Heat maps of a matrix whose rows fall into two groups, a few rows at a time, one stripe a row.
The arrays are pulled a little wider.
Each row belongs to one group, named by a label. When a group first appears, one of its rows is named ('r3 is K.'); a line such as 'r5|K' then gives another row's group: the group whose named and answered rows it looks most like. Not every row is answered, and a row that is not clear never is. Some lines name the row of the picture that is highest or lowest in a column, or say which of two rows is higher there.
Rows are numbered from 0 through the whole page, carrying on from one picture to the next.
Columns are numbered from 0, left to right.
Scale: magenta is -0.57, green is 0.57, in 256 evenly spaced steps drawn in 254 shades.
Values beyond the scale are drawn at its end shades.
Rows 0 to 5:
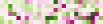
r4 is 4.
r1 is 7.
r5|4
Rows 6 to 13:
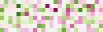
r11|7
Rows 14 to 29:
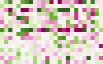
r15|7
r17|4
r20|4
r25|7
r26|7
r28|7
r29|4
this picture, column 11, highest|21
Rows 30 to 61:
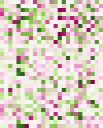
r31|7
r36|4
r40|4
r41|7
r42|4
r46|7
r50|4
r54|7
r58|4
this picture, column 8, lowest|30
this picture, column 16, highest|44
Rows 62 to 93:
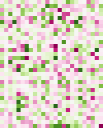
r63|4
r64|7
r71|7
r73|4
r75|4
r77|7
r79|4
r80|7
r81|7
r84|4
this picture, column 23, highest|74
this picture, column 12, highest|66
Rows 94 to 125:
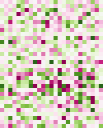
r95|4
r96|4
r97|4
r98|7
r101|7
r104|7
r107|7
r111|7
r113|4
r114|7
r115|7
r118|4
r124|4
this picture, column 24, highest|115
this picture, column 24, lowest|109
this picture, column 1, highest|120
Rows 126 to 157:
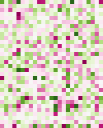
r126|7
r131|4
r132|4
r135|4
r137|7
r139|4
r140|7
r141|4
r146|4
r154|4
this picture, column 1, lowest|141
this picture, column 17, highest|126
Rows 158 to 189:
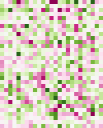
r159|4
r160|7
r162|7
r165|4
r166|4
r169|7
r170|4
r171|4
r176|7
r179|7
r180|4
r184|7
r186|4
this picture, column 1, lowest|180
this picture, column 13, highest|182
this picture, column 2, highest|160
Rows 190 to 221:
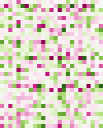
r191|4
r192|7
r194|7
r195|4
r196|7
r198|7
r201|7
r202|7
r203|4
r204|7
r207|4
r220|7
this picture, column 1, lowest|191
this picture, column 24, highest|211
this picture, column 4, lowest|207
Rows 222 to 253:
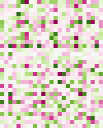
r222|4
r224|4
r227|4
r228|7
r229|7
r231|4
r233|4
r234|4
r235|7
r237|4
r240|7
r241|7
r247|7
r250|7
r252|4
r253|4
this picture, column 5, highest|222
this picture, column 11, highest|253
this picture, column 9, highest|233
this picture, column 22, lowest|227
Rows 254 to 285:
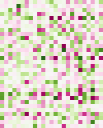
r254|4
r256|7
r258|7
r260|7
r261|7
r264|4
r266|7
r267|4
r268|4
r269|4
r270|4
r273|7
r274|4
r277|7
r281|4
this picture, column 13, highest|278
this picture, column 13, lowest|268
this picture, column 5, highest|263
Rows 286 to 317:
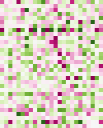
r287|4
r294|7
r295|4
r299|7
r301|7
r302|7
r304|7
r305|4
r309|7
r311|7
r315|7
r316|4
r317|4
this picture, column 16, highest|291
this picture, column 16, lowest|305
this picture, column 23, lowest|293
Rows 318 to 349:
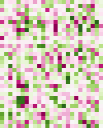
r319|4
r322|4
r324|4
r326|4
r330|4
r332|7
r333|7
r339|4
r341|7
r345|4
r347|7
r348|4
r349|4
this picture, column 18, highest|331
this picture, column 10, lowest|346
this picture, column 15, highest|344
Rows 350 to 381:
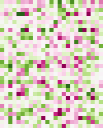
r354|7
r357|4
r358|7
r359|7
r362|4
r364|4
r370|7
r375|7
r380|4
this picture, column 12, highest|357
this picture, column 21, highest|373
